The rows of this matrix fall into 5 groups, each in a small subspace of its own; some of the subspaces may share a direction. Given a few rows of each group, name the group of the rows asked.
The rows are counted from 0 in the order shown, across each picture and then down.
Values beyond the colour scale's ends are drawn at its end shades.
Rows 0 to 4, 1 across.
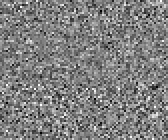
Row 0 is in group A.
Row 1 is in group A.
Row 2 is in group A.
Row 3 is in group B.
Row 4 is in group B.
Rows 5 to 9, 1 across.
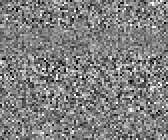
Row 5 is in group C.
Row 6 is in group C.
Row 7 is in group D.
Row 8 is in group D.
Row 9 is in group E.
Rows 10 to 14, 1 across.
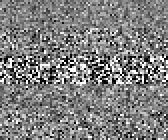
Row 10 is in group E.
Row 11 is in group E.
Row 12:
C
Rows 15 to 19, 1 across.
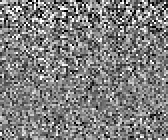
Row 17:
D
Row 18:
E
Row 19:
D
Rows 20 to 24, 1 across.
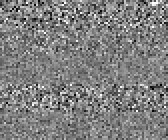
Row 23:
C
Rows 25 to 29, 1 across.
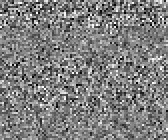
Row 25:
A
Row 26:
E
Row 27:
E
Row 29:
E
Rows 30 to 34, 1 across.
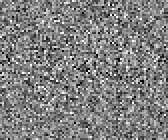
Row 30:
E
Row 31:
E
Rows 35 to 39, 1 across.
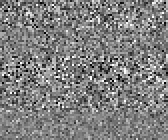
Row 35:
A
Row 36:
D
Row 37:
E
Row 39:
A
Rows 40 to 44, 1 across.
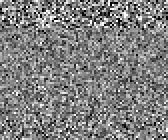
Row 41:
D
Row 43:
D
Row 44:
E
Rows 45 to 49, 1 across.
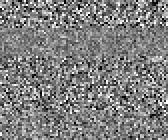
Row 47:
A
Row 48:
E
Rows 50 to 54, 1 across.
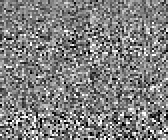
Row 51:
C
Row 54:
E
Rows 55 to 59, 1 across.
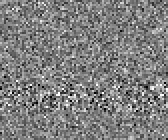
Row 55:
D
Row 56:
A
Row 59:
D
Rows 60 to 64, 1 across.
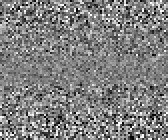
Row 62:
B
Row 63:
A
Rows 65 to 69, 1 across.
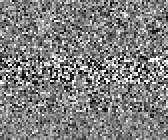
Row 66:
B
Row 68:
C
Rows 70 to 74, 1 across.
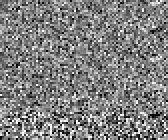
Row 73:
A
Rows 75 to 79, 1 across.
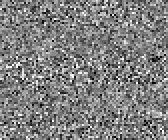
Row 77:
C
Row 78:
D
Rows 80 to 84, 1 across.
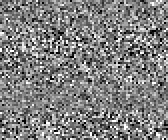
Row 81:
D
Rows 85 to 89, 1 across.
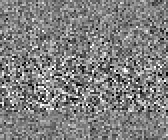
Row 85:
A
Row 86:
C
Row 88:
D
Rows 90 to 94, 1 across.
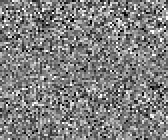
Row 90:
E
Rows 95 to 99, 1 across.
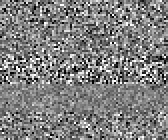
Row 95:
E
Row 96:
E
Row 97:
A
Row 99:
B
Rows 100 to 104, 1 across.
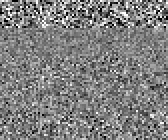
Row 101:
A
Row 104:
C
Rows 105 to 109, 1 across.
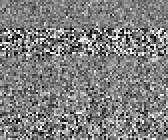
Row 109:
D
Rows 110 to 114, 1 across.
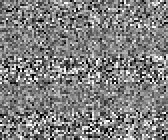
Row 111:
D
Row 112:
A
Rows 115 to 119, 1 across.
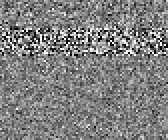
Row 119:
B
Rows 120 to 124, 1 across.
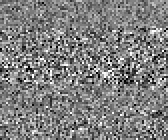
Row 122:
A
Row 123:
A
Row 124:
A
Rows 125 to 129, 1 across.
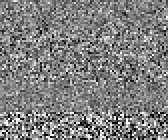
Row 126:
A
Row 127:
E
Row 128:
C
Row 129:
B
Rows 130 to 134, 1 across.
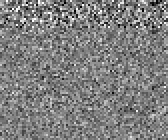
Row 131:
B
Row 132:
E
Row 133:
A
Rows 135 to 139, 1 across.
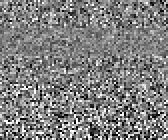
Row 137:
A
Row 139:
C
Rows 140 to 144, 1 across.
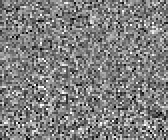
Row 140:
C
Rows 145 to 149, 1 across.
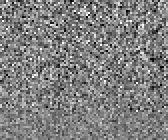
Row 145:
B
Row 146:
B
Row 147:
C
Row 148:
D
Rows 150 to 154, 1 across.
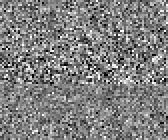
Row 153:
A
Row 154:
C
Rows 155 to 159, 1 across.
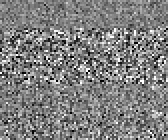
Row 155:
D
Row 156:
A
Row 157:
B
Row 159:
A
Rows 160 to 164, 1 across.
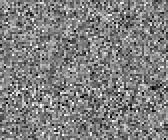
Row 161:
C
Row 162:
C
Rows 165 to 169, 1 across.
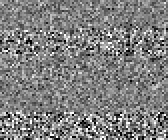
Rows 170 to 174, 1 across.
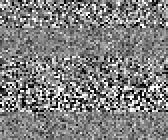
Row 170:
B
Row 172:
E
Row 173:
D
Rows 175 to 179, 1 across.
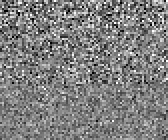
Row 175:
A
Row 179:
A
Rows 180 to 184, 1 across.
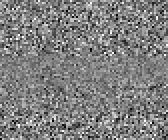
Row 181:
E
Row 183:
D
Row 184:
A
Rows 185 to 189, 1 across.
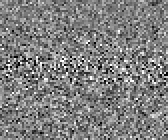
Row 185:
B
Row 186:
B
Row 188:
A
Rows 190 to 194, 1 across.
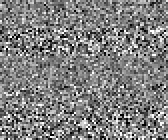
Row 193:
C
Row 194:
B
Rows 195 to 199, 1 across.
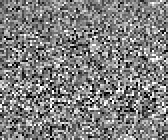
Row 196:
C
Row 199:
A
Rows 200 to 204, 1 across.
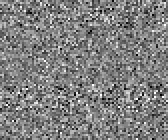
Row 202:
D
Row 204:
E
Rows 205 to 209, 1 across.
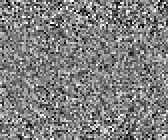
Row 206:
D
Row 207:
A
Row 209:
A
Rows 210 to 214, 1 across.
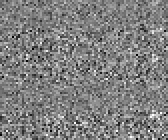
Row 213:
C
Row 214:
D
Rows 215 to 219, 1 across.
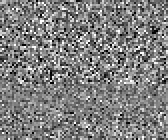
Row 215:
D
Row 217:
A
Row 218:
B
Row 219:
B
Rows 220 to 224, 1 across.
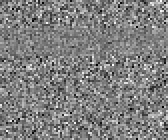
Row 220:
C
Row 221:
A
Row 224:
E
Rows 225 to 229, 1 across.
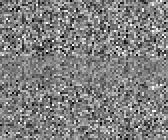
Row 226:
E
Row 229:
A
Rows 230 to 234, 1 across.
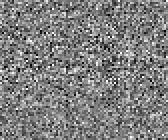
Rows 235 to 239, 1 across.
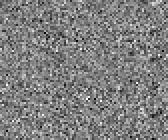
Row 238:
B
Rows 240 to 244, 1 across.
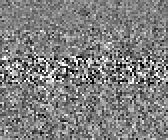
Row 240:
B
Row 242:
D
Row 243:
D
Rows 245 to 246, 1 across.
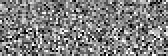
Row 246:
E
